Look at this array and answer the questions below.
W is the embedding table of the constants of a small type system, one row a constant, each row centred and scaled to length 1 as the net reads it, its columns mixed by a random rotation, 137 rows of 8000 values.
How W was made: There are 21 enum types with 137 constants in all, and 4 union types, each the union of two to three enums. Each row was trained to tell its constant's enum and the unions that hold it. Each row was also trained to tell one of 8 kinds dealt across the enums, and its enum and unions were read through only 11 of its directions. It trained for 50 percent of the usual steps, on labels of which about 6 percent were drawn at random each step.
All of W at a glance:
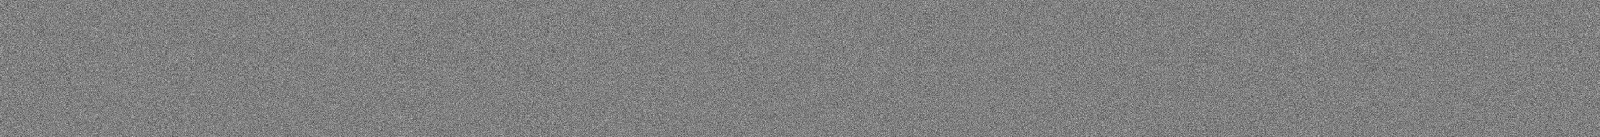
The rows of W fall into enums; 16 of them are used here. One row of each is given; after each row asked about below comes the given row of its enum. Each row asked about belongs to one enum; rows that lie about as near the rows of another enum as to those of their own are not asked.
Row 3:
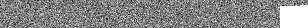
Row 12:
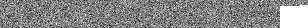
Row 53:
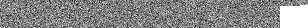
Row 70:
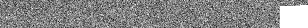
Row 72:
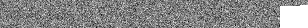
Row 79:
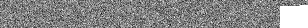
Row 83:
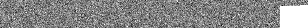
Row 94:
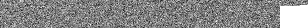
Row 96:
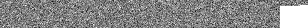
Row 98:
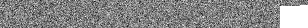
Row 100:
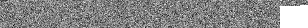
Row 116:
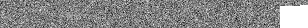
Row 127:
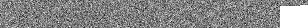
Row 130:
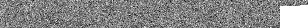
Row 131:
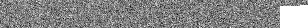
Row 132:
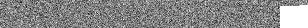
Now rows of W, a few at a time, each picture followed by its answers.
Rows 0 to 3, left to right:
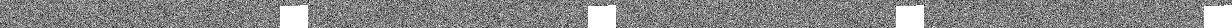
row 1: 127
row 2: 83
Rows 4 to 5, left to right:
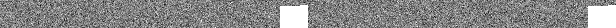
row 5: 116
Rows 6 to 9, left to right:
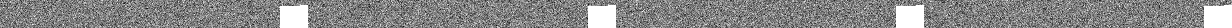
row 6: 70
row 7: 98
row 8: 72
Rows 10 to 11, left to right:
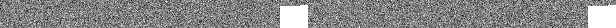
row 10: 3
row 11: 94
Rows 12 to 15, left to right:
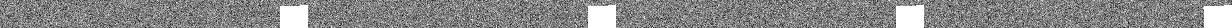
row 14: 94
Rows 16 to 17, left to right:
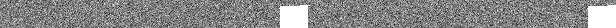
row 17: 132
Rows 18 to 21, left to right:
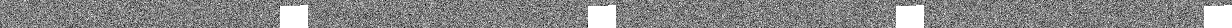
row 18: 83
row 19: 72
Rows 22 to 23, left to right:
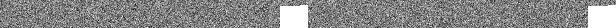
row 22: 72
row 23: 83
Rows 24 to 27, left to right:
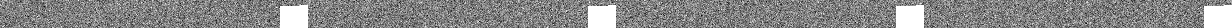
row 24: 132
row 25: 127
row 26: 94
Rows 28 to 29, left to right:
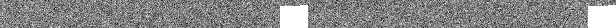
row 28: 116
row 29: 3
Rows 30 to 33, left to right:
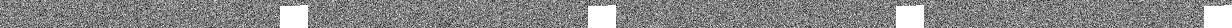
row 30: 96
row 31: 83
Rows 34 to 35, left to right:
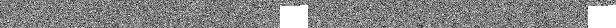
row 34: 3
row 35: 3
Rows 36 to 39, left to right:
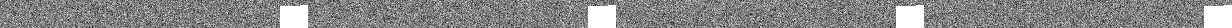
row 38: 130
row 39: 53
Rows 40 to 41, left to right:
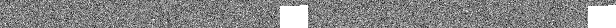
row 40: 98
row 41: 3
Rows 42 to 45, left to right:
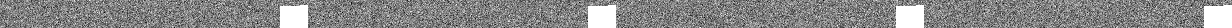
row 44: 100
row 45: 132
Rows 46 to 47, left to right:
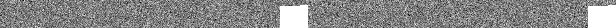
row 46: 79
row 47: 130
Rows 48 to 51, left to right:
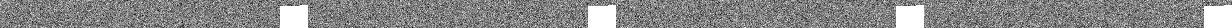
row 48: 130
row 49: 72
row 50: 127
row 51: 130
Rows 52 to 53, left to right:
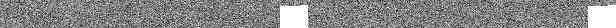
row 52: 130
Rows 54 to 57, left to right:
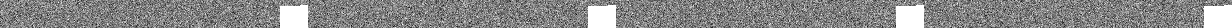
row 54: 94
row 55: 131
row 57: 79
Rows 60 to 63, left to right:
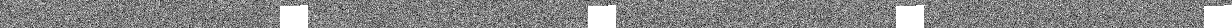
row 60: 94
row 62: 130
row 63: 132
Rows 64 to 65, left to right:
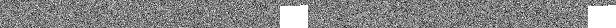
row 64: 116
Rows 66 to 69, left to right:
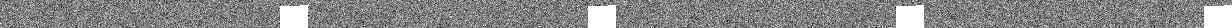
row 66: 98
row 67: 79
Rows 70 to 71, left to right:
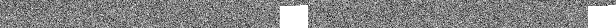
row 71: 127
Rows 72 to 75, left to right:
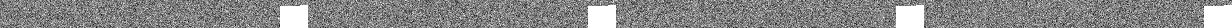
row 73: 100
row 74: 70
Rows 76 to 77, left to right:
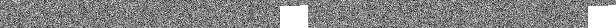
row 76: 127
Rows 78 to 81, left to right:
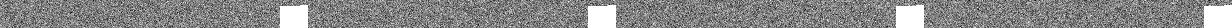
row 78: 100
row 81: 116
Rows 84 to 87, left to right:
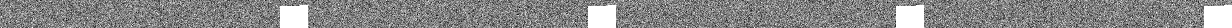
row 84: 98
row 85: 132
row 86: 72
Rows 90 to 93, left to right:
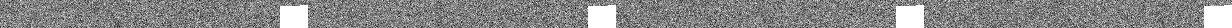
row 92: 53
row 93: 83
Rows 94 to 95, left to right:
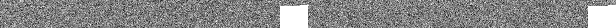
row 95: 130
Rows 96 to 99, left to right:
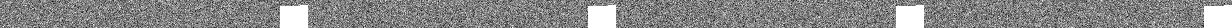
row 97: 132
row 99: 72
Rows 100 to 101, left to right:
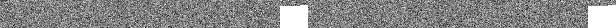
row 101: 83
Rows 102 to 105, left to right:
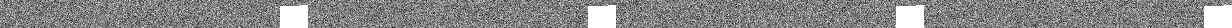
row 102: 132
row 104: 79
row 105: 12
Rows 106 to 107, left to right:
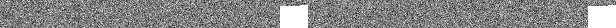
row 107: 127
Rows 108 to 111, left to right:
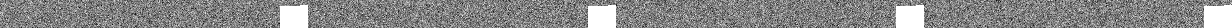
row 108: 94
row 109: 72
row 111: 53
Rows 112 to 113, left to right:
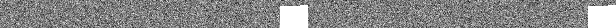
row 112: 79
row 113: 3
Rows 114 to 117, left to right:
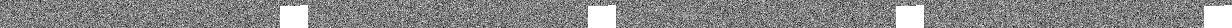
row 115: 83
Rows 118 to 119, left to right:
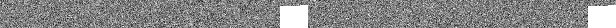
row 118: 131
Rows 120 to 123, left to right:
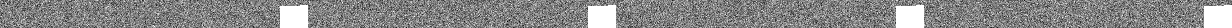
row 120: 98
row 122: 100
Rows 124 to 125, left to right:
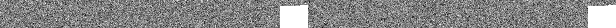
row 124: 94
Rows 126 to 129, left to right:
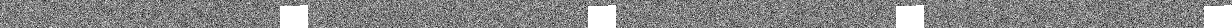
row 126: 116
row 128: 116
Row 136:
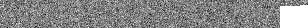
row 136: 116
